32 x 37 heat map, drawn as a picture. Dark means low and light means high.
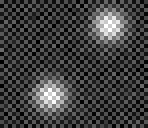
Seam: none. Bumps: two. Slope: none. Ninth with the highest average: top right. Odd rows or columns: none.
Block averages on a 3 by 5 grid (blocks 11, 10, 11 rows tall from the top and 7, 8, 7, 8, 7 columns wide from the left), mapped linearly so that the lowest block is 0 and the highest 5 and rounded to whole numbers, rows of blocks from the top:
00051 | 01000 | 04100
